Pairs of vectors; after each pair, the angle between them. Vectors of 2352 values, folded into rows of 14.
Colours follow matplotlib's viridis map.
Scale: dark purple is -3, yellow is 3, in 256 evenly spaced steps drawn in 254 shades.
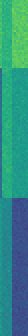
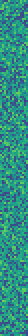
orthogonal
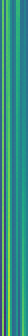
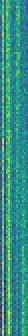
nearly parallel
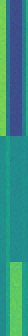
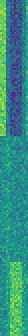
nearly parallel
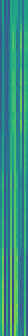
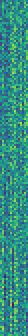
partly aligned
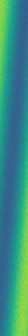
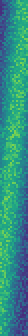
nearly opposite
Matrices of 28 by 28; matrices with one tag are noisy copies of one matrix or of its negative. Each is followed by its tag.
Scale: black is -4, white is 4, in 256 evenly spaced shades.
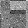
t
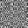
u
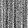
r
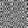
u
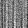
r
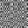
u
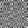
u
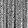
r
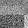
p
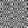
u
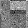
t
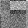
t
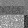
p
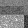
p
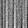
r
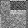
t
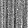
r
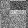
t
